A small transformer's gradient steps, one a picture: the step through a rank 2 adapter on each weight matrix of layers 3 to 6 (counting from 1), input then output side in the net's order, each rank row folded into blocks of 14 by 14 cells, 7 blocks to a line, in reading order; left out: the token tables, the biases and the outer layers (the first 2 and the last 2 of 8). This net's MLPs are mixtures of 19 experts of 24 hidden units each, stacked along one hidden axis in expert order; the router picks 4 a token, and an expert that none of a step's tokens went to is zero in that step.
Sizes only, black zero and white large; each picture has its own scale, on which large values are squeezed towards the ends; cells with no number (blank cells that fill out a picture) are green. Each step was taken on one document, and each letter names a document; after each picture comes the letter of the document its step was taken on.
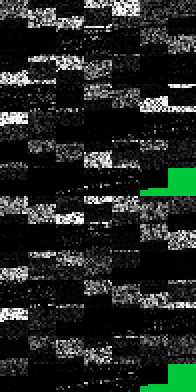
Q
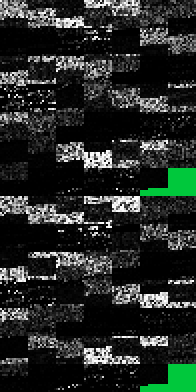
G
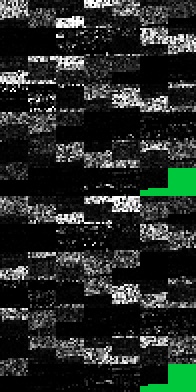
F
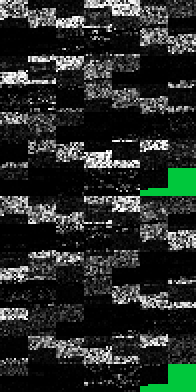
G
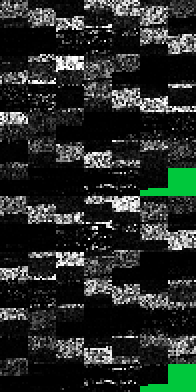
F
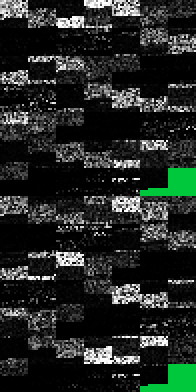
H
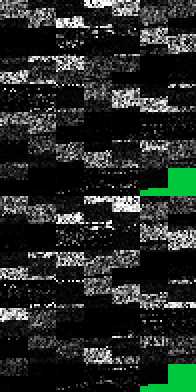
F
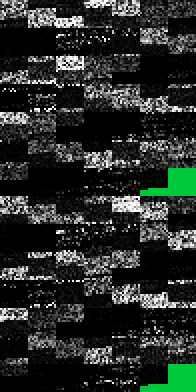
F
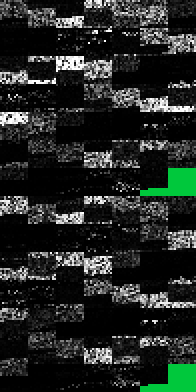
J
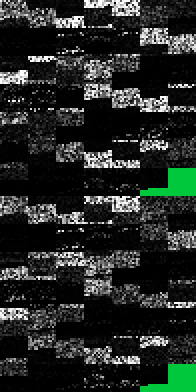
G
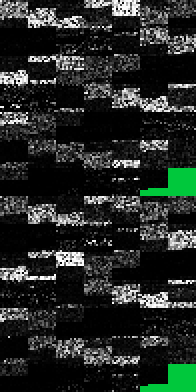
H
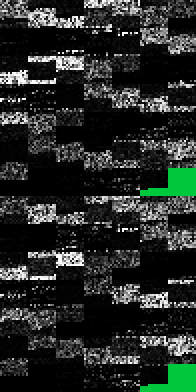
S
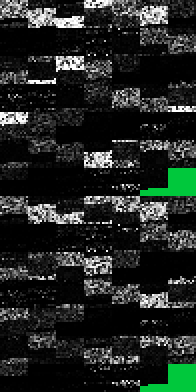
J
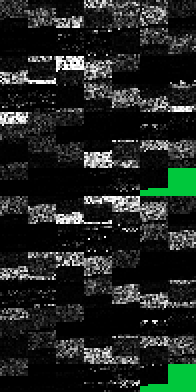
J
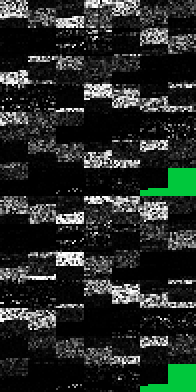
H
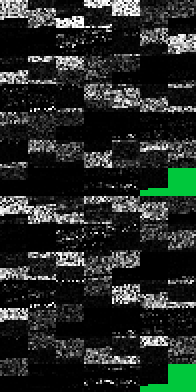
F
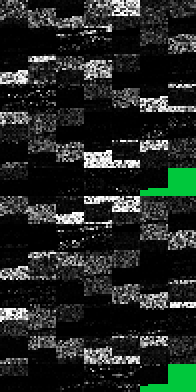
G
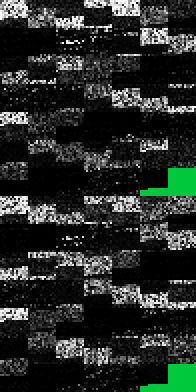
Q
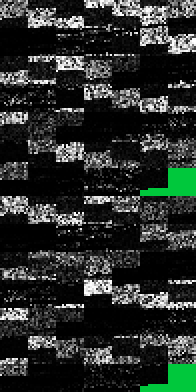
G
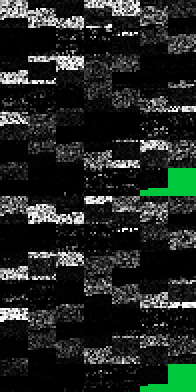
S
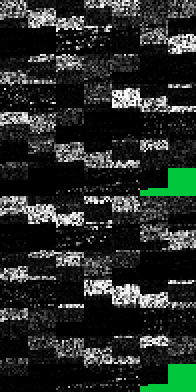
Q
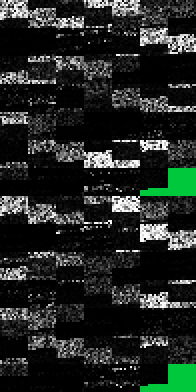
G
